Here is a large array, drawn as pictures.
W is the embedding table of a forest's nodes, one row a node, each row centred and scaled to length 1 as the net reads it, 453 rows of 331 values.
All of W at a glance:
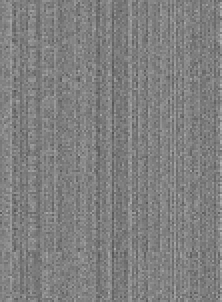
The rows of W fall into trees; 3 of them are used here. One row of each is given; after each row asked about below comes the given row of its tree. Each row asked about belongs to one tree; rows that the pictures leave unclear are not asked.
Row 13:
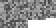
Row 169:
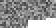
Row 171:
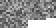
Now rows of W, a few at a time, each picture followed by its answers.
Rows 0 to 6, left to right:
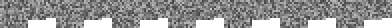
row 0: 13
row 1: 13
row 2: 171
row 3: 13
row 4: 169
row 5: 169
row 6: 169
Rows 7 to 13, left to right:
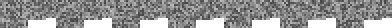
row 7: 169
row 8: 171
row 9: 13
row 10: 169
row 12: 169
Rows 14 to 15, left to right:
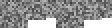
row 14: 171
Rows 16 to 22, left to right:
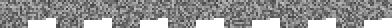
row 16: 169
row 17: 171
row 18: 13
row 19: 169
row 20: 169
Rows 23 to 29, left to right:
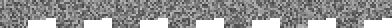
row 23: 169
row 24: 13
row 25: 13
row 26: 171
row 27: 169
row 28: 171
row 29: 171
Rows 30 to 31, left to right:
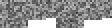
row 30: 169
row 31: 171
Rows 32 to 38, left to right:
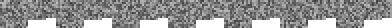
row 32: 169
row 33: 169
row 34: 13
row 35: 169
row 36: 13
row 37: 169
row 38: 169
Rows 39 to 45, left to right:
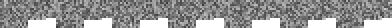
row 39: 169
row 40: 13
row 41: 171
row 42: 169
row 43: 169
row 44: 169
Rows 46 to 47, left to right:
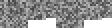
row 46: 169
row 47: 169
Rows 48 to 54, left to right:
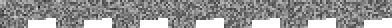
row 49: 169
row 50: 171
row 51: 169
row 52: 169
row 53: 169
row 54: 169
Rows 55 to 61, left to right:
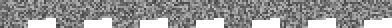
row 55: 13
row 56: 13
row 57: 169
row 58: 169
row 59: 13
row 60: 169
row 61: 169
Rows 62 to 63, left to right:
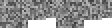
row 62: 169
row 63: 169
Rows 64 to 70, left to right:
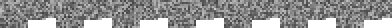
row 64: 13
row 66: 171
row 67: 169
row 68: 13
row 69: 13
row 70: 13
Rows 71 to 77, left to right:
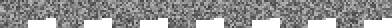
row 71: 13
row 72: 169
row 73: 171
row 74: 13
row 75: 169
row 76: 169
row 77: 171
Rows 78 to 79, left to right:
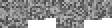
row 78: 13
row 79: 13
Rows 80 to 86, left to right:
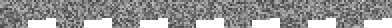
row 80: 171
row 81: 169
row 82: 171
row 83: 13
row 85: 13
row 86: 171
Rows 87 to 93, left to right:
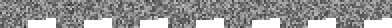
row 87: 171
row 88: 169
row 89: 169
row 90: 171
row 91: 169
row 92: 169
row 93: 13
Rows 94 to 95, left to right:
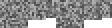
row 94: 169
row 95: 13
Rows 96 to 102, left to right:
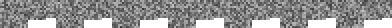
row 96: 13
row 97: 169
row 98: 169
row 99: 169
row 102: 171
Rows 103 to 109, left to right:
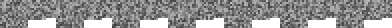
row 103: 169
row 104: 13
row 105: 13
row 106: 13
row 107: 13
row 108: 13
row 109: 13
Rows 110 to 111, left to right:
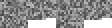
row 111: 13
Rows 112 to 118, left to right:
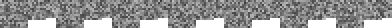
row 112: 13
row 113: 13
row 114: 169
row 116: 171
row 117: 169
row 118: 169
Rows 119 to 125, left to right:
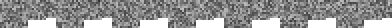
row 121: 169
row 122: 169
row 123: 13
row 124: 13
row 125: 169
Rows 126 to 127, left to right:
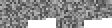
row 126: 169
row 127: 169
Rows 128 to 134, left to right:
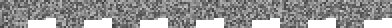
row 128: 13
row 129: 169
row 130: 13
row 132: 171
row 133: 13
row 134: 13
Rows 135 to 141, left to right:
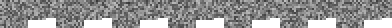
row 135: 169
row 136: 169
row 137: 169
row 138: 13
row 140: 169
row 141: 169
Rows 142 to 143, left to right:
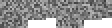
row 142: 171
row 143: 169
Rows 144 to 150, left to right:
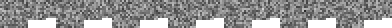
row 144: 13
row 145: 13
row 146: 169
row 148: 13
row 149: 13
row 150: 171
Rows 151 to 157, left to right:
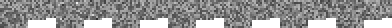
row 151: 171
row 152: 13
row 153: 13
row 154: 171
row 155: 169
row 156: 169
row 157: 13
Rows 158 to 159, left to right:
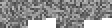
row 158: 169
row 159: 13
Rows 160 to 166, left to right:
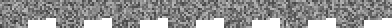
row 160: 171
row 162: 13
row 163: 169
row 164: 169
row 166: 169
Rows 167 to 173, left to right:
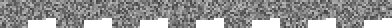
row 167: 169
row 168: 169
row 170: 13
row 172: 169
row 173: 169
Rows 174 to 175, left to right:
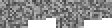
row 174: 169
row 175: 169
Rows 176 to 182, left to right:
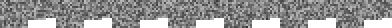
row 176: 169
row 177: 13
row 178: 13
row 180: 13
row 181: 13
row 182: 169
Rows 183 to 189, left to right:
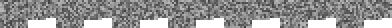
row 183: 13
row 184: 169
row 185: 169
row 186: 169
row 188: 13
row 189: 169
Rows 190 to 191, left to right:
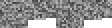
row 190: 169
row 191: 169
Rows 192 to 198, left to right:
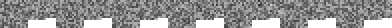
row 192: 13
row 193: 169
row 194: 13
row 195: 171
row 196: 171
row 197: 13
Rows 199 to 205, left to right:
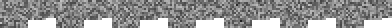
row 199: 13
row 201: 169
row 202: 169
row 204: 169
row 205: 169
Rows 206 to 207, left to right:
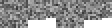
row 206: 13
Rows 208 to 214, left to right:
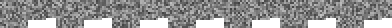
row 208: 169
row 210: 13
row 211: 169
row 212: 169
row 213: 13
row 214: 169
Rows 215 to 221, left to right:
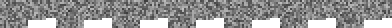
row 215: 169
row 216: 171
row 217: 169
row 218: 169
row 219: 13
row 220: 171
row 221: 171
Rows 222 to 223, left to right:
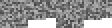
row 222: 169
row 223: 13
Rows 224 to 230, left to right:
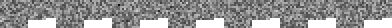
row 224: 169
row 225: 13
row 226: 171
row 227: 171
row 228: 169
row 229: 13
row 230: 13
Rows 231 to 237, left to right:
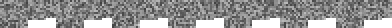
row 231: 13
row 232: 13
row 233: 171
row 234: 169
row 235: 169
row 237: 169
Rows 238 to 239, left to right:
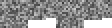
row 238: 169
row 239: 171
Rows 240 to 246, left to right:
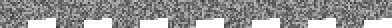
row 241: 13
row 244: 169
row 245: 13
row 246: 169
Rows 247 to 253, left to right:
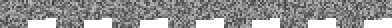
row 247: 13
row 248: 13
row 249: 169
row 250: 169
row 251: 171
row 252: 13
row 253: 169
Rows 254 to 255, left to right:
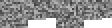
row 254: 169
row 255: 169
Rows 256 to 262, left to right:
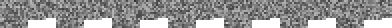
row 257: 169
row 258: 13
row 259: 169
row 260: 13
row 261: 169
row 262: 13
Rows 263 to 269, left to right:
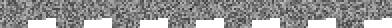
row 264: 169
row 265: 171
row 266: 171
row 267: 171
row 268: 169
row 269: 13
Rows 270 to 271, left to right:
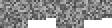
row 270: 171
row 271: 13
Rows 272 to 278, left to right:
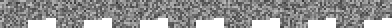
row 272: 169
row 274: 13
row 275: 169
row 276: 169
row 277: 13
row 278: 13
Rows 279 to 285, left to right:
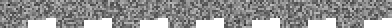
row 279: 169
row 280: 169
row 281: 13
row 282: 169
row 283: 171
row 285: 169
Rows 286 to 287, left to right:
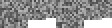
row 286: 171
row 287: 169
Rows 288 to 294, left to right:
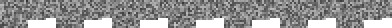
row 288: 13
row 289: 13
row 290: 171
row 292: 169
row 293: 169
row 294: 13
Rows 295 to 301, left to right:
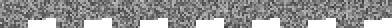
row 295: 13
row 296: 169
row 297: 169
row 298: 169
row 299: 13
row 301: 13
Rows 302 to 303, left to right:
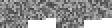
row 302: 169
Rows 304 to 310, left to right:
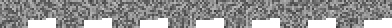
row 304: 169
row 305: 169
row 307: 171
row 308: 171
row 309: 169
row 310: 171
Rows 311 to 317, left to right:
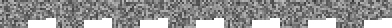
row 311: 13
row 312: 169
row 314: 171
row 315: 169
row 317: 169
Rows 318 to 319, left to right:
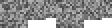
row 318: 13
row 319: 13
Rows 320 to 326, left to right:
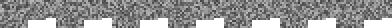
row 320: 13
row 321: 169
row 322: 169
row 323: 169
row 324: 171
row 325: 169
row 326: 13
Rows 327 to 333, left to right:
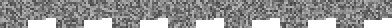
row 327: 169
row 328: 169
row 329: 13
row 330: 169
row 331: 171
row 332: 169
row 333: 13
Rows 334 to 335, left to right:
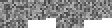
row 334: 13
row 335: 171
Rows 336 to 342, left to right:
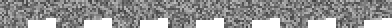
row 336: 13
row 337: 169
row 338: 169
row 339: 171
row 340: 13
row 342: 169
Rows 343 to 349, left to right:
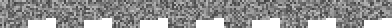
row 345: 171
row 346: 13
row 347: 169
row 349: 169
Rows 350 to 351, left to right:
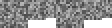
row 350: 13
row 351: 13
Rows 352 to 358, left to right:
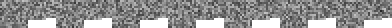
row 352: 169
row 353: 169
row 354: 13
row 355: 13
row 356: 169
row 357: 169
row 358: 169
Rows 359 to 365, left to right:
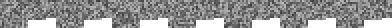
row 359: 171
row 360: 169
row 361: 171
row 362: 169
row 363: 13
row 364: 169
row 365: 169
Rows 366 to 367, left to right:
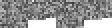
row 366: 13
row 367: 169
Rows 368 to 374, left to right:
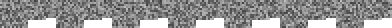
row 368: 169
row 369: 171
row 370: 169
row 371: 169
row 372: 169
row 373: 169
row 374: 169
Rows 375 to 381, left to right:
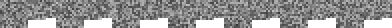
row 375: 169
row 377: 13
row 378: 13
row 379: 13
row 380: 13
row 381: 13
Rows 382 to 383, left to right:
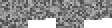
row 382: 13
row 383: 13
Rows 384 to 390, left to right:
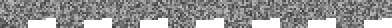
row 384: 13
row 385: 13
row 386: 13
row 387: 169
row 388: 13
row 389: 171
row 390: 169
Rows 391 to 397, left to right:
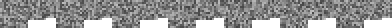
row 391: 13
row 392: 13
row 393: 169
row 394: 13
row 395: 13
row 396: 169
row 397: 13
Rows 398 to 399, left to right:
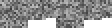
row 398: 169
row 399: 13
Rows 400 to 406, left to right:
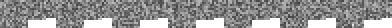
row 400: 169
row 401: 169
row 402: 169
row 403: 13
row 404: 169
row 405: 169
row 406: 13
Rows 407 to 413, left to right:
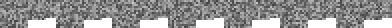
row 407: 13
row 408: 13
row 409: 13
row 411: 169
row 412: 13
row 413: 13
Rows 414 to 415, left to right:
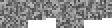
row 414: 169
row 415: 13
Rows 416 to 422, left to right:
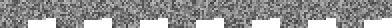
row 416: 169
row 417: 13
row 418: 171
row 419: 13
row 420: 13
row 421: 171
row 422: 169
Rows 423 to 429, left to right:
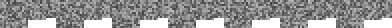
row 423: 169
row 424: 13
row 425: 13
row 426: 13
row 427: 169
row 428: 13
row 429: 13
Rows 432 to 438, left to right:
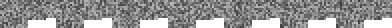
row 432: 171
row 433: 13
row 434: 169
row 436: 169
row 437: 13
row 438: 13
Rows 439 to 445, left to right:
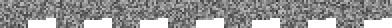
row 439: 13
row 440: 13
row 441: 13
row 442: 169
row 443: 171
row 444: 13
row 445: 13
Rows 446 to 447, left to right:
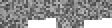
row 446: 13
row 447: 169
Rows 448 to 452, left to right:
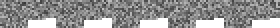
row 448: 169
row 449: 169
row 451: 171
